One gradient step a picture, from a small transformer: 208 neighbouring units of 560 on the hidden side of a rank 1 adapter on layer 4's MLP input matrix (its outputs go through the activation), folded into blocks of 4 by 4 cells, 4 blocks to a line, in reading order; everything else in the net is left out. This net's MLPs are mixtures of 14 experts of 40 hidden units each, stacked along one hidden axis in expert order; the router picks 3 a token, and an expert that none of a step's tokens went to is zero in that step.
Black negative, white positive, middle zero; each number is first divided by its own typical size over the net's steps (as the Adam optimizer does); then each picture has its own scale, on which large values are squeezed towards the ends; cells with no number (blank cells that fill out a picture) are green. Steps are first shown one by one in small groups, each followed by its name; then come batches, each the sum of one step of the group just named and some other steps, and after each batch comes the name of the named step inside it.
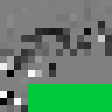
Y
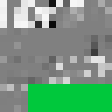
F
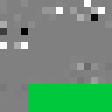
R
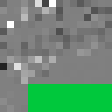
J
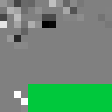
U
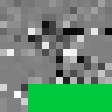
U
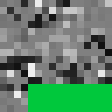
U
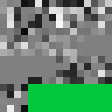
R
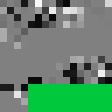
U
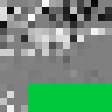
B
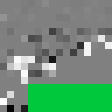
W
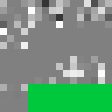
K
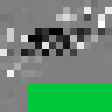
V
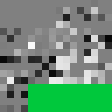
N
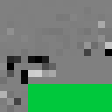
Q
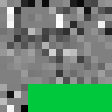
W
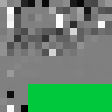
V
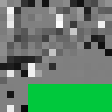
V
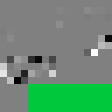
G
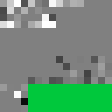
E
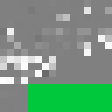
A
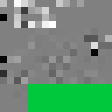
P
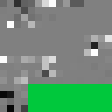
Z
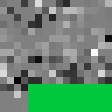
G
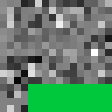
G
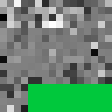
P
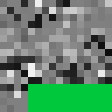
A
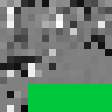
E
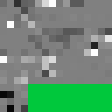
Z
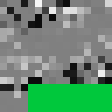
A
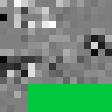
P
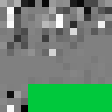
E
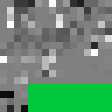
Z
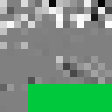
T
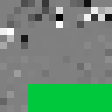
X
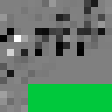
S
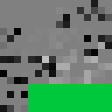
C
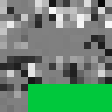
T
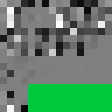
S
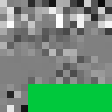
T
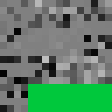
C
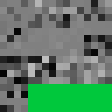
C
